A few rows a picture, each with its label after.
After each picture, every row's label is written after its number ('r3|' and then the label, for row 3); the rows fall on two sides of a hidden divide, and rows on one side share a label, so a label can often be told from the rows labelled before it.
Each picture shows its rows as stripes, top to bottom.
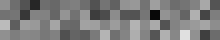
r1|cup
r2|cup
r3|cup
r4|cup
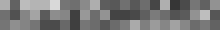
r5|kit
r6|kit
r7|cup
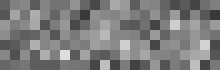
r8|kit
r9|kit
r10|cup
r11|cup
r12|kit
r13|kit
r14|cup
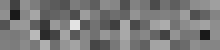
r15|cup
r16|cup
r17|kit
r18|cup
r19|kit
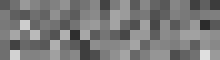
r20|kit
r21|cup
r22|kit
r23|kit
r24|cup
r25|kit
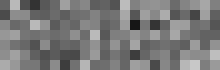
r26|kit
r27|kit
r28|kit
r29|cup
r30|cup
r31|cup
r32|cup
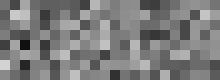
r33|cup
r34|kit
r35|kit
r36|cup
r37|cup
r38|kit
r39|cup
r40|kit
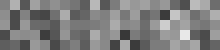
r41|kit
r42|cup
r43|cup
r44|cup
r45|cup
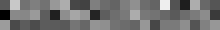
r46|kit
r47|kit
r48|cup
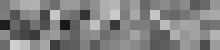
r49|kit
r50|cup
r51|cup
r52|cup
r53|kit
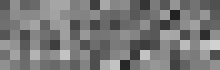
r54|kit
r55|kit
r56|kit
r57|cup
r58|cup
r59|kit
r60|cup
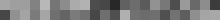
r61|kit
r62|kit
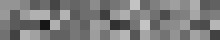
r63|cup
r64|kit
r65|cup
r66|kit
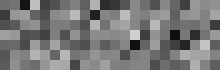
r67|cup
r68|kit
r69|kit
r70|cup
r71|kit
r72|kit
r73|kit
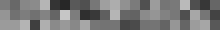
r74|cup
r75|kit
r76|kit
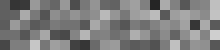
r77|cup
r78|cup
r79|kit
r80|cup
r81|kit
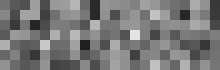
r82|kit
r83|kit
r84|cup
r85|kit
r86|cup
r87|cup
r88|cup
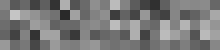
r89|cup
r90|kit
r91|cup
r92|cup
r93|cup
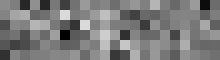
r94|cup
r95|kit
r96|kit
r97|cup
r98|cup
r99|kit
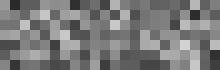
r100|cup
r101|kit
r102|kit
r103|kit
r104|cup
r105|kit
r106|cup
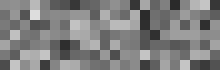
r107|kit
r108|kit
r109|cup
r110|kit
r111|cup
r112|kit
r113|kit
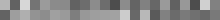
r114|kit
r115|kit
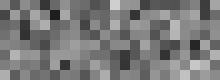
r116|cup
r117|kit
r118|cup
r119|cup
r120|kit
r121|kit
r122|cup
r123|cup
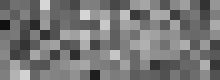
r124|cup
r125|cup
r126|cup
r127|cup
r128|cup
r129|cup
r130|kit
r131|kit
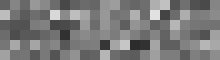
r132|cup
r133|cup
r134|cup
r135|cup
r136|kit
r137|cup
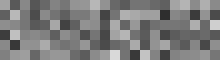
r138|cup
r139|kit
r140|cup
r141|kit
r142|cup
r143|kit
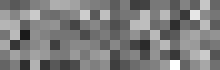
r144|kit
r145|kit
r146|kit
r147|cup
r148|cup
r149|kit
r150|cup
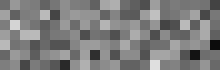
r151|kit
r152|cup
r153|kit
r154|kit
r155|cup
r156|kit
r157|cup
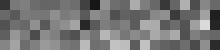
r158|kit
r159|kit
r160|kit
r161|cup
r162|kit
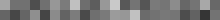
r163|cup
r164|cup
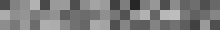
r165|kit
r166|cup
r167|kit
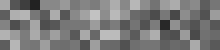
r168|cup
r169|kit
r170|cup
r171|kit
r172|kit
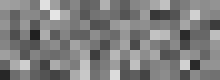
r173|kit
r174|kit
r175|kit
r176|cup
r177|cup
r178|cup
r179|kit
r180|cup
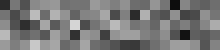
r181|kit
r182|kit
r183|cup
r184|cup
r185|kit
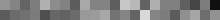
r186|kit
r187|cup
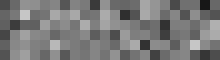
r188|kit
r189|kit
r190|cup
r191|kit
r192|kit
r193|kit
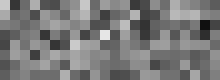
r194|cup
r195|cup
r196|kit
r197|cup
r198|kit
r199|kit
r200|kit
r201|kit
